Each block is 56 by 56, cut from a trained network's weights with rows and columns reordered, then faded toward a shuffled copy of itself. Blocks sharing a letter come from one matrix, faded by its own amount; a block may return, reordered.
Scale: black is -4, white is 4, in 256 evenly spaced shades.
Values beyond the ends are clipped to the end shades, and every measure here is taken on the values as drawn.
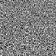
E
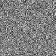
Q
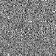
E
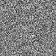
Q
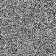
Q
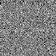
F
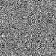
Q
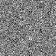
F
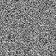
Q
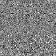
E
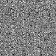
E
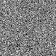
F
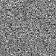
F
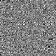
E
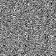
F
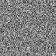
Q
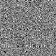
E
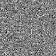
F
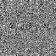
E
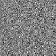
E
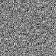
Q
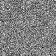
Q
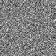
Q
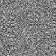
Q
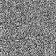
Q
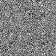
F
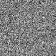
Q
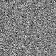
F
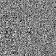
F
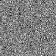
F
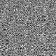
E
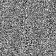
F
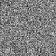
Q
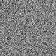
Q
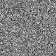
F
